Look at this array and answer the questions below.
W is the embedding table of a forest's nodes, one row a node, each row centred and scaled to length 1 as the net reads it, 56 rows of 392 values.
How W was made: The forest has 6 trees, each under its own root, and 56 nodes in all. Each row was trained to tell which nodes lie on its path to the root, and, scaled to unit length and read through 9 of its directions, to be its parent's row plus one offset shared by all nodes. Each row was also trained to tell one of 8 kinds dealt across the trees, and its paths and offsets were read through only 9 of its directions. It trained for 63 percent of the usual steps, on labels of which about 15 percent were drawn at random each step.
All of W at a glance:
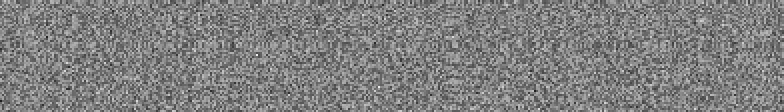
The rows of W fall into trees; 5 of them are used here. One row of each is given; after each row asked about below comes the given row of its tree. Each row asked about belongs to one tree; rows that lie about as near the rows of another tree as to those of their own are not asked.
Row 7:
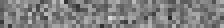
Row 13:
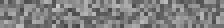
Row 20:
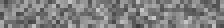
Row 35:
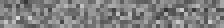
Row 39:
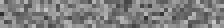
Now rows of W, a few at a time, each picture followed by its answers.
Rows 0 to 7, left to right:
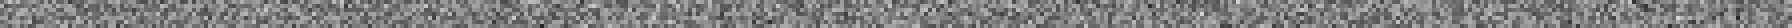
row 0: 7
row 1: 7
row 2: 13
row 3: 39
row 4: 13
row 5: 7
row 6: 20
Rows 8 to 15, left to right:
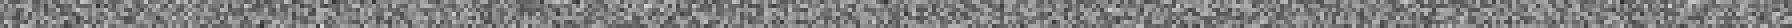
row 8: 13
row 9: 35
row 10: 7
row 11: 35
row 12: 7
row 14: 39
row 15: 13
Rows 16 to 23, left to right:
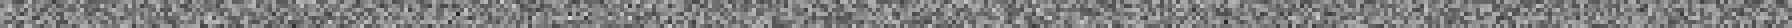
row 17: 13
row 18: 7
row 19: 35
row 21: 7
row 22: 35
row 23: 35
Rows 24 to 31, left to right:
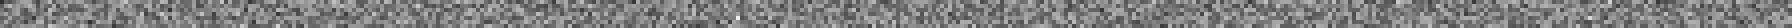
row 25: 13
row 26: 7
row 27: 35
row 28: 7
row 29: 20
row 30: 35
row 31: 20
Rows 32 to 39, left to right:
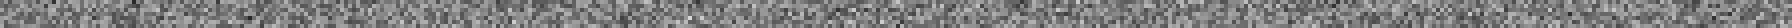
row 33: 7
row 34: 39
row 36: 39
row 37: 20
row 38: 13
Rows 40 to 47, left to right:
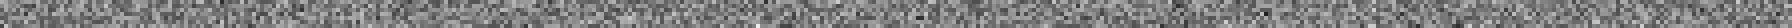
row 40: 39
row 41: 35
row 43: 13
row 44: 7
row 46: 13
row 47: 39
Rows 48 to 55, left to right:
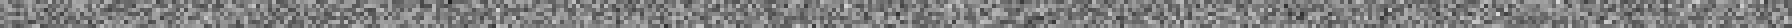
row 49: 13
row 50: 20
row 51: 13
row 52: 35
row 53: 39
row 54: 39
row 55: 13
